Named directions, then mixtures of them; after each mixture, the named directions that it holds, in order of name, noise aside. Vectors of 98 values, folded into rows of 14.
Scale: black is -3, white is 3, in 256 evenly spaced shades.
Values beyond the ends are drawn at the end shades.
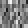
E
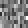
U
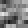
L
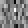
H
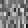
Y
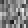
E, L, Y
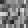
E, L, Y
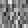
E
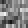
L, Y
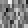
E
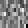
Y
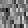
E, H, Y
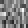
L, Y
